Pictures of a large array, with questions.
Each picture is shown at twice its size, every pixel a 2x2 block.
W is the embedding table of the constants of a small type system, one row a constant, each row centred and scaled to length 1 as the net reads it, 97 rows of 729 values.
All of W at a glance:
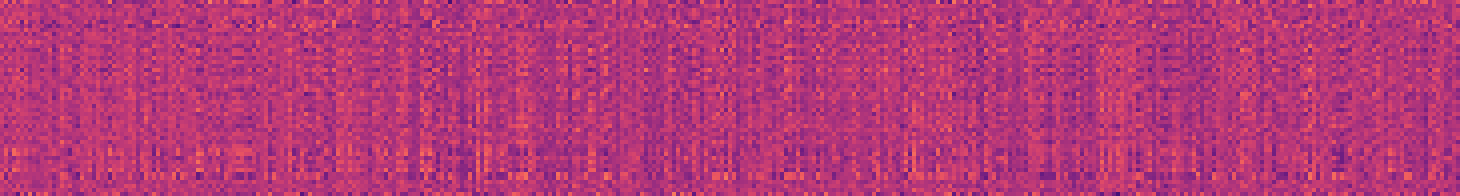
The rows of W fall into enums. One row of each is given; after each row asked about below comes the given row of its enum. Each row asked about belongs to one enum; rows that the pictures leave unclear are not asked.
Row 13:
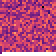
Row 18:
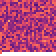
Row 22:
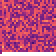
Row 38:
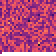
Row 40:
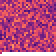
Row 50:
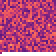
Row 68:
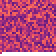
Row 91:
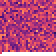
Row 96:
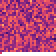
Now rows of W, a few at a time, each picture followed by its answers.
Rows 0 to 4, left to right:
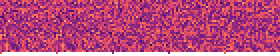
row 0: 91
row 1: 91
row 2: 38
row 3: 22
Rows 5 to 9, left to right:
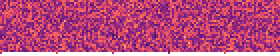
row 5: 50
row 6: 18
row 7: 40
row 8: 22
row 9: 18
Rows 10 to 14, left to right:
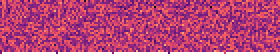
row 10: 38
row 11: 38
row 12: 13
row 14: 18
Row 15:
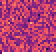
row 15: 38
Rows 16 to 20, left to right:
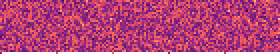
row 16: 50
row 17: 96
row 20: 96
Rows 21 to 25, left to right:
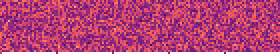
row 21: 18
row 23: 38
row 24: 50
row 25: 50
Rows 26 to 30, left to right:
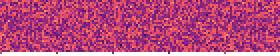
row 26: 18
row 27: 50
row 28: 22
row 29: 38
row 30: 18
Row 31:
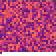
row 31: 50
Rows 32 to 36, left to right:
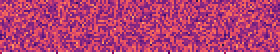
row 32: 40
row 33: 22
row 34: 38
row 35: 38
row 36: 40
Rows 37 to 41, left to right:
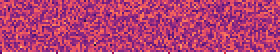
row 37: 22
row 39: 68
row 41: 18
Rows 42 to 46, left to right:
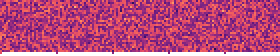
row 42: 18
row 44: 22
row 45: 38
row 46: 50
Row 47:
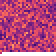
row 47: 40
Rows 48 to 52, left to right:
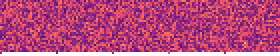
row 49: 38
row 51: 18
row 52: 22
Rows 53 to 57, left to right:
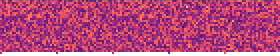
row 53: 68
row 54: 50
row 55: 68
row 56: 22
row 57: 18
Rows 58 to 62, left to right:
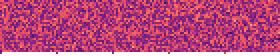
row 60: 22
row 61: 68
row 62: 96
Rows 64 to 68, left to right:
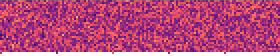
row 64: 40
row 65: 38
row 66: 18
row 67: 50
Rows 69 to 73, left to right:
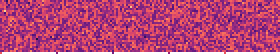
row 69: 96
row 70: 50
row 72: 50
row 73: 18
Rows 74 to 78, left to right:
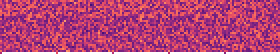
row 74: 68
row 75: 18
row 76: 68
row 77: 68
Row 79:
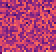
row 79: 13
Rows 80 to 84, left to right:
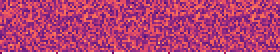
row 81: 68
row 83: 68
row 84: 68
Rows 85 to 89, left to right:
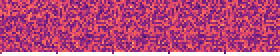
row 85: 68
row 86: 22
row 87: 22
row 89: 22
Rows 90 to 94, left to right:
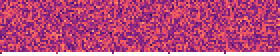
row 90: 50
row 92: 38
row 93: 50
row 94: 22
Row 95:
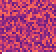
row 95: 68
